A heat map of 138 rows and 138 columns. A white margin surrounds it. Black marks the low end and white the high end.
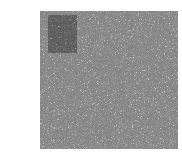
Ninth with the lowest average: top left. Odd patch: lower, in the top left. Mirror symmetry: none. Stripes: none.
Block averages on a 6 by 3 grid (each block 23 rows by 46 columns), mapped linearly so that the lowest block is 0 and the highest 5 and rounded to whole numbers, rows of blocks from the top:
055
055
555
555
555
555
